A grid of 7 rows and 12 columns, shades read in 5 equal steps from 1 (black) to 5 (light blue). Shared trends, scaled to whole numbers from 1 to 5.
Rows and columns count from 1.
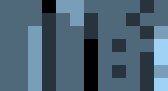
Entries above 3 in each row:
2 1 2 2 2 2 2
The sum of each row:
35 34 35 35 35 33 35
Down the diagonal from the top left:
3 3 4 2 3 3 1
